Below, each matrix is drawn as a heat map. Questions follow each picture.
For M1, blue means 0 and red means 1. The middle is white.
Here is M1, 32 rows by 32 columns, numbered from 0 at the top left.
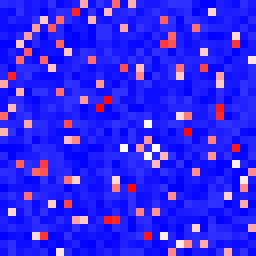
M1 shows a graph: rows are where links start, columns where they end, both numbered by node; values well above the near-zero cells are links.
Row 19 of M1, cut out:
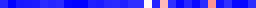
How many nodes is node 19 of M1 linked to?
3
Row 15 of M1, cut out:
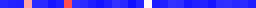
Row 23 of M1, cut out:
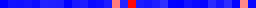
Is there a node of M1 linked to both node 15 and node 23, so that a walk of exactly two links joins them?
no
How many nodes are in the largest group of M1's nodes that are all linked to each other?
3
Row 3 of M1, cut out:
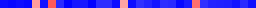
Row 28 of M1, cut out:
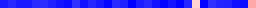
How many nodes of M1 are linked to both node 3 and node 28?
1
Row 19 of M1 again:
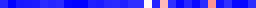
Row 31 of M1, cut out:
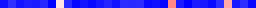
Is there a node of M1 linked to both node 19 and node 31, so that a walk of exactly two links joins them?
no
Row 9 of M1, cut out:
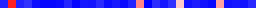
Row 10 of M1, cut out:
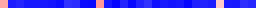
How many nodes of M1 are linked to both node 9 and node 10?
1
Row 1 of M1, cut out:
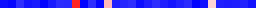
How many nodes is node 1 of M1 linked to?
3
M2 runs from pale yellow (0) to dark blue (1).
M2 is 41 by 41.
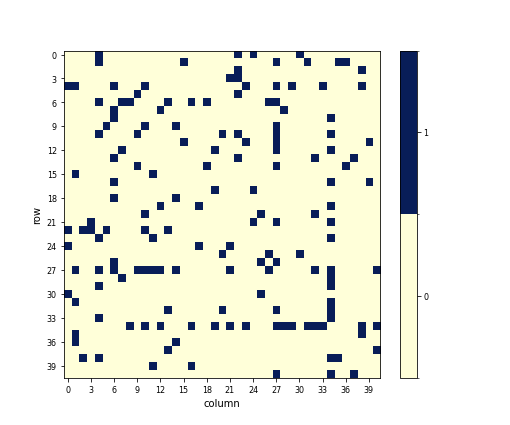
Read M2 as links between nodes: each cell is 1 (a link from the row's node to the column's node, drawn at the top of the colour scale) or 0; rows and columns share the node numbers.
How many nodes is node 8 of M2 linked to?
2
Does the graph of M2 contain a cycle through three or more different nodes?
yes
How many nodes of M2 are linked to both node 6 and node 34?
3
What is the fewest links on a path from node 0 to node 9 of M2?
3
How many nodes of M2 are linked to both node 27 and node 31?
2
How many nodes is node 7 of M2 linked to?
3
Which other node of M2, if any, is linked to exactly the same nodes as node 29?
node 33
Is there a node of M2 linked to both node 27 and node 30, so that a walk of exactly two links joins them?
no
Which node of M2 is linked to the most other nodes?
node 34
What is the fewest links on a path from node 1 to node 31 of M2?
1
